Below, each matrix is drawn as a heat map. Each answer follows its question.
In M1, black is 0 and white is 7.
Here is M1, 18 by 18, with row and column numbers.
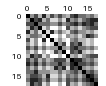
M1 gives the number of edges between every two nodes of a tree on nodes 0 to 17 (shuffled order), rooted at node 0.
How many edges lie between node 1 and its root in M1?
4
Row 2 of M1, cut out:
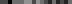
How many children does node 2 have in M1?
2
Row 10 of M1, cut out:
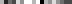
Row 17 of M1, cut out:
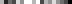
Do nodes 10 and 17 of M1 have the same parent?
yes
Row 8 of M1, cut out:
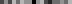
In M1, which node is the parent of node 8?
12
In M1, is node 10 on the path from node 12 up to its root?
no
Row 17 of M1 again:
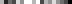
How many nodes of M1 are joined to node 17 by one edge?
1
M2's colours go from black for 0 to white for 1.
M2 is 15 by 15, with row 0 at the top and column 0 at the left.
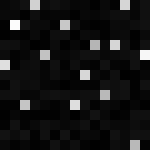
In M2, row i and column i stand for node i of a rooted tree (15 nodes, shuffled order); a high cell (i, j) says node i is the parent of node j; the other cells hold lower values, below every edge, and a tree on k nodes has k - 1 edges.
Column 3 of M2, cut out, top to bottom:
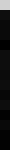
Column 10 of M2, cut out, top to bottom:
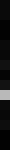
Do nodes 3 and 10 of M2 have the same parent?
no
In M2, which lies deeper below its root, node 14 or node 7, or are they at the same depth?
node 7
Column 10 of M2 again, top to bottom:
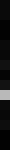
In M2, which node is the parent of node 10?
9
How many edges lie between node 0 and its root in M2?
6
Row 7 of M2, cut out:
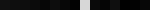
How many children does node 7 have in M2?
1
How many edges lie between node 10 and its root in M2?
3
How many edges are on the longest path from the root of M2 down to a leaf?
7
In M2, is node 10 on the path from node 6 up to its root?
yes
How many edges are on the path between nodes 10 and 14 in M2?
4
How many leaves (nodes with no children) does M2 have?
6
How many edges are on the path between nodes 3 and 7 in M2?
5
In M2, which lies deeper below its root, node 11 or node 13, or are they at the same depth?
the same depth
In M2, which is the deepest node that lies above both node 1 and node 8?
10
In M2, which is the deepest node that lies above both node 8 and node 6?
10
